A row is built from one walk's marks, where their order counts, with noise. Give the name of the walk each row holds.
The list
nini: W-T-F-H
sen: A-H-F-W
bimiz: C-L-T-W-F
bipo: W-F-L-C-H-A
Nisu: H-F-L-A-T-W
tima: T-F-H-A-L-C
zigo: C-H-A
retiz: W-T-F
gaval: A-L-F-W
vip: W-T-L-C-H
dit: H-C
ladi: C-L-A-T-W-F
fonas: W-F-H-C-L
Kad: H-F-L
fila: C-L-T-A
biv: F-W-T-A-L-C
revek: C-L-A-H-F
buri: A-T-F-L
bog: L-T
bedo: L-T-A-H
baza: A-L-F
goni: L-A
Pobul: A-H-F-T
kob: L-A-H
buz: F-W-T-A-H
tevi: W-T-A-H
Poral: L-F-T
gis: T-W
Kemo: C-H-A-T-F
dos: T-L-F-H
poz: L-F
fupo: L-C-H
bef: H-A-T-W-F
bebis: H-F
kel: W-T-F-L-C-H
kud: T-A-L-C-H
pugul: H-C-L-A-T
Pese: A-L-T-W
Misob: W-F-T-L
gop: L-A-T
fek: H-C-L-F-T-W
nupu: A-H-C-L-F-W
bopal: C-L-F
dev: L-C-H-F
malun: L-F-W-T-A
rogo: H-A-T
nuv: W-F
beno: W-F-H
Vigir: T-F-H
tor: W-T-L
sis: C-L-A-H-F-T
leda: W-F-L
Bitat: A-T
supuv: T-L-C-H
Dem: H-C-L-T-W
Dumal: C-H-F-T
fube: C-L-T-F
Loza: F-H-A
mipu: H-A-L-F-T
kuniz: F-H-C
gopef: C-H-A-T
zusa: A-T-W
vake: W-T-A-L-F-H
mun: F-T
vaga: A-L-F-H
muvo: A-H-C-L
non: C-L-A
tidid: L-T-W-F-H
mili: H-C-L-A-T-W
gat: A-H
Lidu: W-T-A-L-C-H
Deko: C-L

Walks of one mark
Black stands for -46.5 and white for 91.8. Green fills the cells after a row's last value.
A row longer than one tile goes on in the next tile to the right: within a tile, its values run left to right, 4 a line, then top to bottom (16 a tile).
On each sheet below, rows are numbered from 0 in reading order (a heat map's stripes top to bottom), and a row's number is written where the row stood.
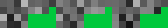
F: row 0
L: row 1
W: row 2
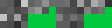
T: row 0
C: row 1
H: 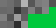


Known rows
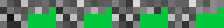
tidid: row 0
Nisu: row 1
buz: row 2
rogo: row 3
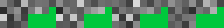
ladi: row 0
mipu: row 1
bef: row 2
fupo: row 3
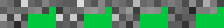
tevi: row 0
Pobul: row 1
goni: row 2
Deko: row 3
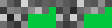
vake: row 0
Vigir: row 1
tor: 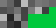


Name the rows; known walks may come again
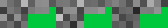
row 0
mili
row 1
goni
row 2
Deko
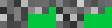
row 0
ladi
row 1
vake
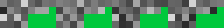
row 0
mipu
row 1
kob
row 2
poz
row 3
zusa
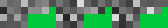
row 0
sis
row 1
buz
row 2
Poral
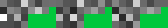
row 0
buri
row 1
Vigir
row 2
Nisu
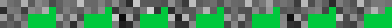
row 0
revek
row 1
gat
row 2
Misob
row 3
tidid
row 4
gopef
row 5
beno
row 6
bog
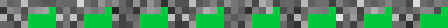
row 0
vaga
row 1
rogo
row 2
bopal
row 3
dos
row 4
fupo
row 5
bebis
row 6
gop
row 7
tevi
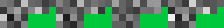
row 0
gaval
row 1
tor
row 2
Dem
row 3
malun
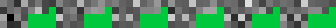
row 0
leda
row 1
fila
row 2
Kemo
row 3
tima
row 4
bef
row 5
sen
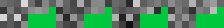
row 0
Pobul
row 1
fek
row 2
gis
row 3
pugul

